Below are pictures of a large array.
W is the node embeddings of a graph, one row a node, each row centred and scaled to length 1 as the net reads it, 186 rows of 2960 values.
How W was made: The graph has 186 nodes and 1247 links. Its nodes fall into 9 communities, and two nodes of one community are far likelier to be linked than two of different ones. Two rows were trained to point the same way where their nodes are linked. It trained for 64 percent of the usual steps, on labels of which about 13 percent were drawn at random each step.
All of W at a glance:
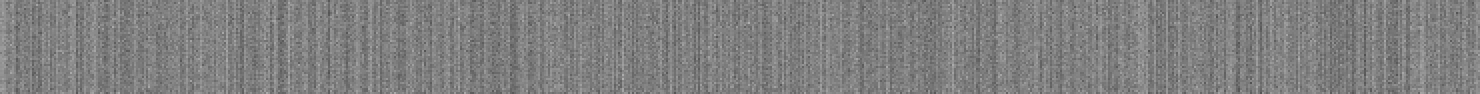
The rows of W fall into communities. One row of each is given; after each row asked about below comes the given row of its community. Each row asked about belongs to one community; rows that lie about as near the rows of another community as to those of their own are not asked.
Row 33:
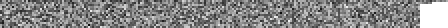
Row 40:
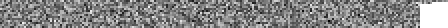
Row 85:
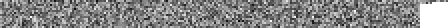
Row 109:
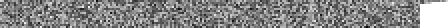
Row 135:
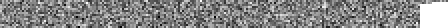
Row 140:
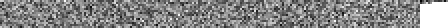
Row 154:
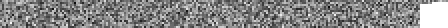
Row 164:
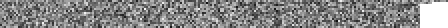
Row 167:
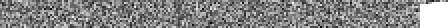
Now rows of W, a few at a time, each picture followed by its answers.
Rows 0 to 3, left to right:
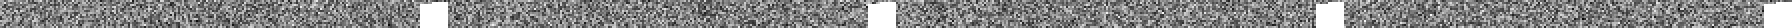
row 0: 40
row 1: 164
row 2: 140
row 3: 109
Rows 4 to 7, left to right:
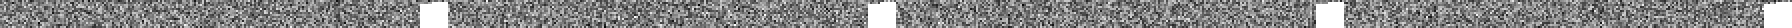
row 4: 33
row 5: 109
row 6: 140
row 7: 154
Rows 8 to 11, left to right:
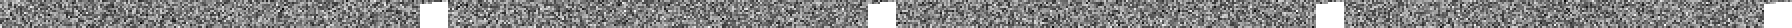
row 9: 140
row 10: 140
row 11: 40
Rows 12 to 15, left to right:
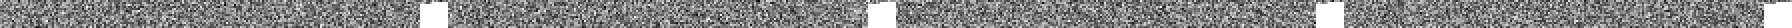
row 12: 85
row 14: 154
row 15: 40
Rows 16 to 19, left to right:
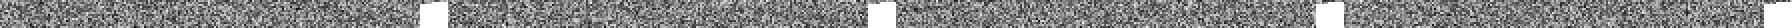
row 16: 135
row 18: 167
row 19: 140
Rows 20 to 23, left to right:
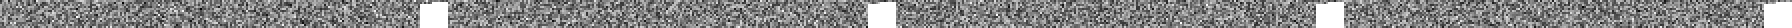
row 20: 40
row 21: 135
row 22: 40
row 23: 154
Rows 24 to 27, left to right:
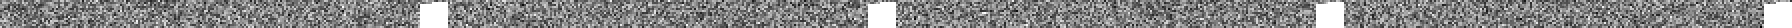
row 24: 135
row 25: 164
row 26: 164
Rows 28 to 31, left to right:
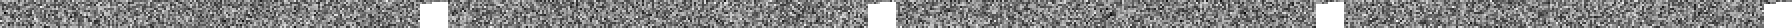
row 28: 109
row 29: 85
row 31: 40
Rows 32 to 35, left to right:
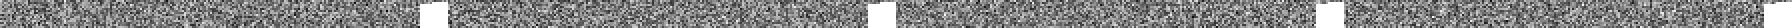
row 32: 40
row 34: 85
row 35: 33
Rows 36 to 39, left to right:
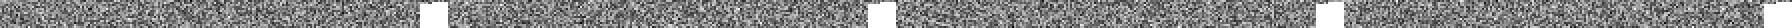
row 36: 154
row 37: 154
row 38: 33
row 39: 167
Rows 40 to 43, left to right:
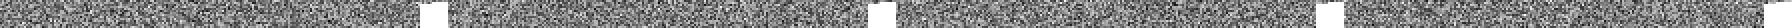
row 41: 85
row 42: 154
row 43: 109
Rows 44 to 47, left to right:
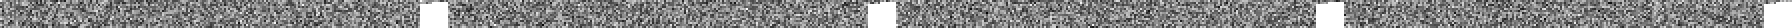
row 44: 85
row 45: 109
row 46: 109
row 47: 109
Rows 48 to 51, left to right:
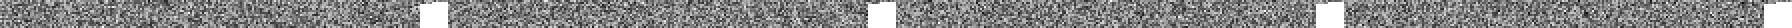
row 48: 40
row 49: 33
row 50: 140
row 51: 109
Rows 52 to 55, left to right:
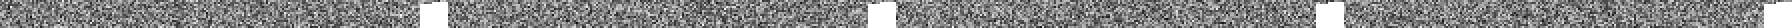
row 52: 167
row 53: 164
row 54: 154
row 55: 154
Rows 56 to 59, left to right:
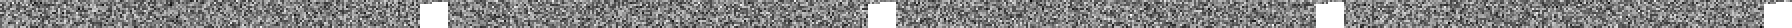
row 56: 140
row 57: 140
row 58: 167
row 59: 140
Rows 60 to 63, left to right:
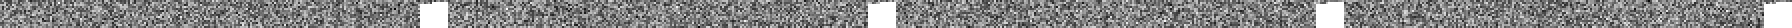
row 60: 33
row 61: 140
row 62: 85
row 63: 109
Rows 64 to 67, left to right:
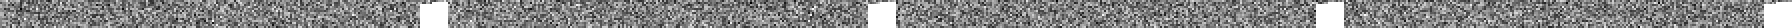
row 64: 135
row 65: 135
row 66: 33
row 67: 33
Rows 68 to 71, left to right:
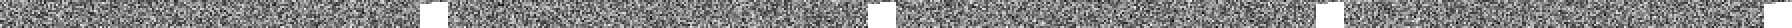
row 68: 85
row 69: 167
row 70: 40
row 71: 140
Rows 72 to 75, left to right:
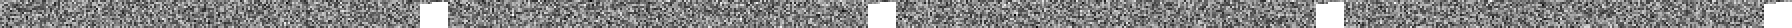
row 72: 40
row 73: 140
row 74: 167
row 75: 140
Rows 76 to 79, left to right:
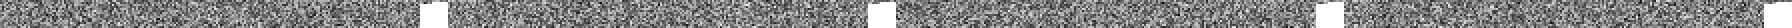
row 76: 33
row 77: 167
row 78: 135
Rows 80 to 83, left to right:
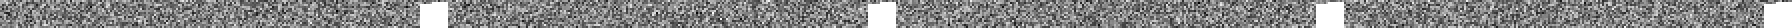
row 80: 109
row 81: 40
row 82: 40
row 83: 109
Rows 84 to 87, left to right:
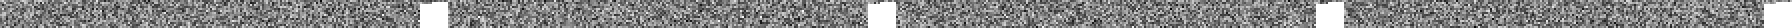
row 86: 33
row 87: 167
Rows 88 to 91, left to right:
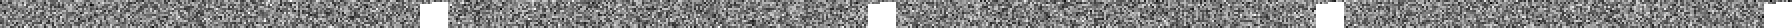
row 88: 40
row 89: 40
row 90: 140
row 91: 40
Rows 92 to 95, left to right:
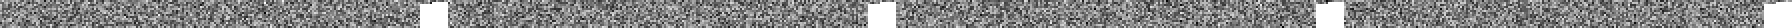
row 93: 135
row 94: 135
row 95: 167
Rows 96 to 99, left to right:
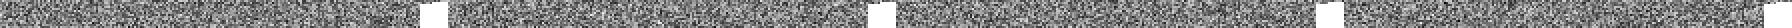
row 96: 109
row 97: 40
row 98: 167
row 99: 164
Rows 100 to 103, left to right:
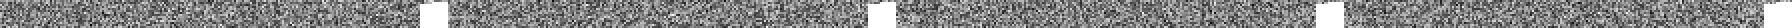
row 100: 109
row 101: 85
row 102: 85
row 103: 85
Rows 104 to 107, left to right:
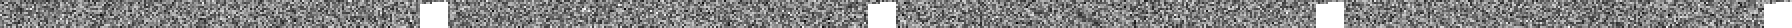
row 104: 33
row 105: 164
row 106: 154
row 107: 154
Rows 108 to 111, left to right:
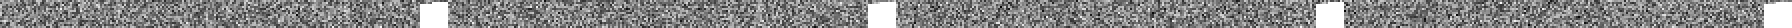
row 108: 40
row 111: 109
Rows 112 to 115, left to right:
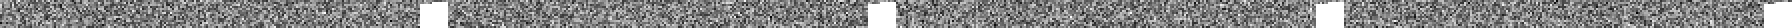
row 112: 140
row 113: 164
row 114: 85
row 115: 164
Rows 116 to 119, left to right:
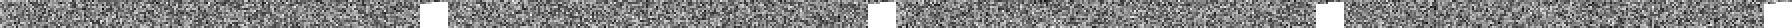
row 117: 140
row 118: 135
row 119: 164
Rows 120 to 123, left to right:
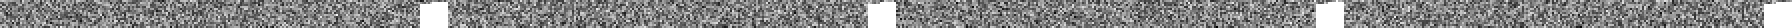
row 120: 109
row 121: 85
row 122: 154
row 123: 40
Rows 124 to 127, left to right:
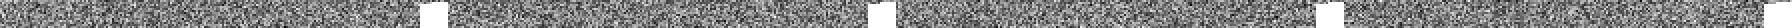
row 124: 140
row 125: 33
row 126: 164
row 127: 109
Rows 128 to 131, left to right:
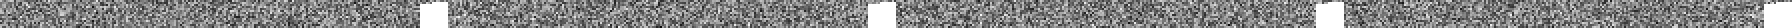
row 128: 164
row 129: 85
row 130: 85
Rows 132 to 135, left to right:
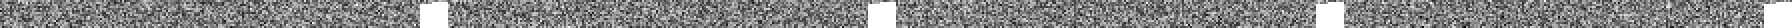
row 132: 154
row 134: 140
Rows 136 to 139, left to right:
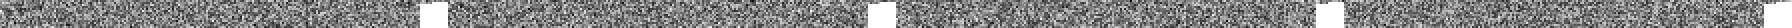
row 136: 167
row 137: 135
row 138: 33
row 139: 109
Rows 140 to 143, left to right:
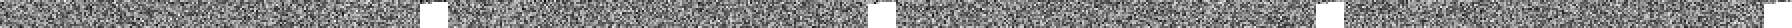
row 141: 85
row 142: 109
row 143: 40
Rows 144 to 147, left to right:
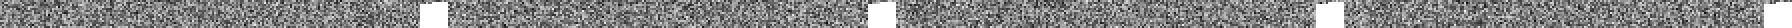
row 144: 40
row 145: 140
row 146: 135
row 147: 85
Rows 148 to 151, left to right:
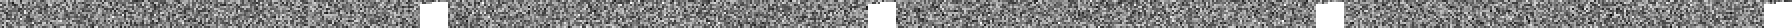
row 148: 109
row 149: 164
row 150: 154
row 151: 33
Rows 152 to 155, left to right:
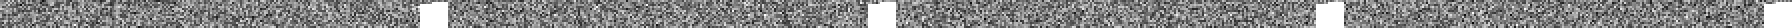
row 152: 40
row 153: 33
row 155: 164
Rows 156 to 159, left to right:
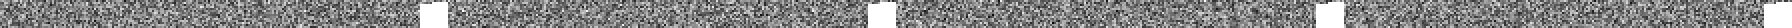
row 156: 167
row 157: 164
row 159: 154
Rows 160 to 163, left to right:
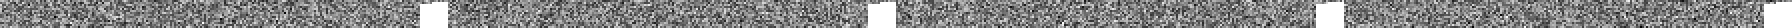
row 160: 109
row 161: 40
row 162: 140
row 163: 154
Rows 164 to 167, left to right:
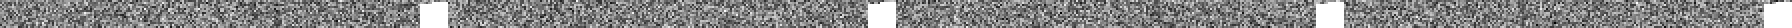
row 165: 135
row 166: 167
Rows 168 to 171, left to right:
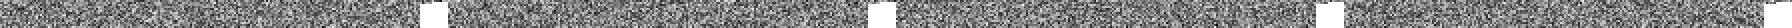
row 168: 40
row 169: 164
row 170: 33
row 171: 135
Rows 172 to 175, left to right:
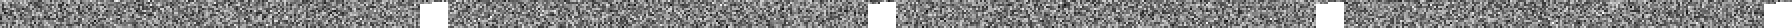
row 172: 140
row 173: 33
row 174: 140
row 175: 33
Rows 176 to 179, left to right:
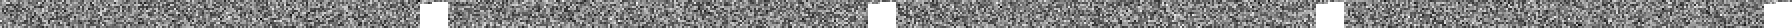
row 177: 164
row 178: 154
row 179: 167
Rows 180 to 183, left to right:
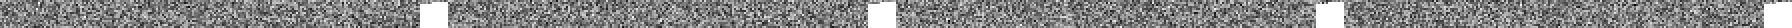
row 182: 85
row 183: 167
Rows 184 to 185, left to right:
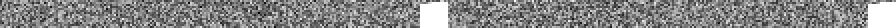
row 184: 140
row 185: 85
